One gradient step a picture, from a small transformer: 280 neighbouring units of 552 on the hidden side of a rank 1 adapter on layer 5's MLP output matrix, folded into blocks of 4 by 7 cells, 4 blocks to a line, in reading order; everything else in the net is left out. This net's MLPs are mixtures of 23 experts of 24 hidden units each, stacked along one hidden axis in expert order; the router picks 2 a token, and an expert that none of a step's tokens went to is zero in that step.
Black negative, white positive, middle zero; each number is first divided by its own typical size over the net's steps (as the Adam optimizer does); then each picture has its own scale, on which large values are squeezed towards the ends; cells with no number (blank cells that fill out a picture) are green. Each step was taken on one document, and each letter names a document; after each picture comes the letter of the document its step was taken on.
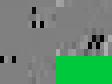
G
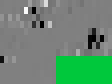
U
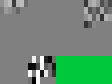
G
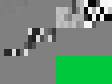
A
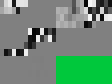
A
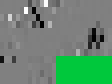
U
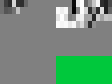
G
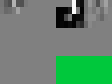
G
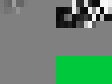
G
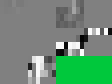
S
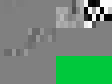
A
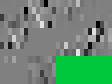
U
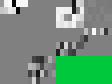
S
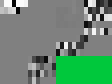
S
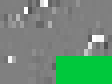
U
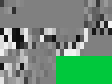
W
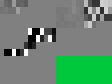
A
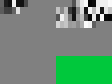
S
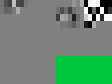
A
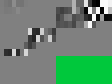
S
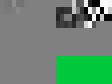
G
